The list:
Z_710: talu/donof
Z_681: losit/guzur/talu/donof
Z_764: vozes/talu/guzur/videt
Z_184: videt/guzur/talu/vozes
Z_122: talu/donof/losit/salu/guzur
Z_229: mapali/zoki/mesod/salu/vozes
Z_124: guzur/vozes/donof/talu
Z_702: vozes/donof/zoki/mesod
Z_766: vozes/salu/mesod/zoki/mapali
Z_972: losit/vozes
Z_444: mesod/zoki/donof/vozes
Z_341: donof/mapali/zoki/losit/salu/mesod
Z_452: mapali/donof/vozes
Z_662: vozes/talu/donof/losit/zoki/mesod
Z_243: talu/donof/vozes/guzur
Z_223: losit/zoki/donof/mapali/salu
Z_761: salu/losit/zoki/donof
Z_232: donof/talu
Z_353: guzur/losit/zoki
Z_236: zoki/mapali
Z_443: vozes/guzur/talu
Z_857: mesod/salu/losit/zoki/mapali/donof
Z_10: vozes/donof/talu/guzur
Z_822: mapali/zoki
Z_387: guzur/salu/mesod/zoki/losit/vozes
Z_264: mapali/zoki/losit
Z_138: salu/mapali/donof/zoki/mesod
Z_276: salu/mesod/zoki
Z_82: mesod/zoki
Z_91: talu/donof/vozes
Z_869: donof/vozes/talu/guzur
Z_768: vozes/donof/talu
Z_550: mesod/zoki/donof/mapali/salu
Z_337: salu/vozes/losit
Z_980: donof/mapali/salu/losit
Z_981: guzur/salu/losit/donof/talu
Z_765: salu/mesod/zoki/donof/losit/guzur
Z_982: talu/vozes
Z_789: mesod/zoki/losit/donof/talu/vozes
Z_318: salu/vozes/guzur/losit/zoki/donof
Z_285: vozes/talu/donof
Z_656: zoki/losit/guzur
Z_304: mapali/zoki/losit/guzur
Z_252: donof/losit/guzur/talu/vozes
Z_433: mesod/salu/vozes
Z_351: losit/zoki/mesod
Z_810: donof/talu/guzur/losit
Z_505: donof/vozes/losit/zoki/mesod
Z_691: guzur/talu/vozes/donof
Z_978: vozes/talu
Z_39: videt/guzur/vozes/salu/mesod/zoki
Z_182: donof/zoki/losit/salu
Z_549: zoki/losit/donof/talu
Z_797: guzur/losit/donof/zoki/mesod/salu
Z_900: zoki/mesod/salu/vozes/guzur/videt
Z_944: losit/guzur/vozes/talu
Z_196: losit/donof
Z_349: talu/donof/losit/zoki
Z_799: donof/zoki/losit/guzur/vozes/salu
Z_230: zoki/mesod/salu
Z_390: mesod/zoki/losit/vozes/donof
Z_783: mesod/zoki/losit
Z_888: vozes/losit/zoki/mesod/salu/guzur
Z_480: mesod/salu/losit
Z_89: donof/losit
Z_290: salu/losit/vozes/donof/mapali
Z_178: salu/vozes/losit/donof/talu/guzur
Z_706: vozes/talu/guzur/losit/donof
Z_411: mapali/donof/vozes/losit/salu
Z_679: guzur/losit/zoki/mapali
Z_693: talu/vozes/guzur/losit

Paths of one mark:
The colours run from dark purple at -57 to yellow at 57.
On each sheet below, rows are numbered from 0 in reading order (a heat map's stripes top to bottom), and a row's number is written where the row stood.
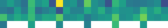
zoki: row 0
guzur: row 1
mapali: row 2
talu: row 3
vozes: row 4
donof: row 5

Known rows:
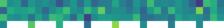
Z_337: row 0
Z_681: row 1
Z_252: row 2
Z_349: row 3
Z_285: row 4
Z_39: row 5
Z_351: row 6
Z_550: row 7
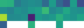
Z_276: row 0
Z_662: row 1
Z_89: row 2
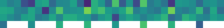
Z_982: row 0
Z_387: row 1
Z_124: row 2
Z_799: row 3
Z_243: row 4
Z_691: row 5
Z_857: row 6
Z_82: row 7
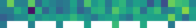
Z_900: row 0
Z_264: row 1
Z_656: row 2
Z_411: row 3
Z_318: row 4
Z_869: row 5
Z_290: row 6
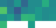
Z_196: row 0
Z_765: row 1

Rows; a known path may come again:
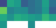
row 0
Z_223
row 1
Z_656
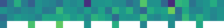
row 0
Z_783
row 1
Z_888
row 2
Z_768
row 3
Z_549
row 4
Z_702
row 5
Z_337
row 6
Z_550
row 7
Z_765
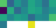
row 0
Z_264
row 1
Z_706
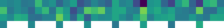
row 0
Z_353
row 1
Z_39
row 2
Z_972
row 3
Z_505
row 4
Z_982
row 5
Z_182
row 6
Z_433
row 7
Z_797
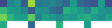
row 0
Z_232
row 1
Z_822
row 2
Z_810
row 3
Z_89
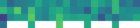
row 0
Z_349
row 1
Z_761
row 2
Z_978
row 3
Z_184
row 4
Z_710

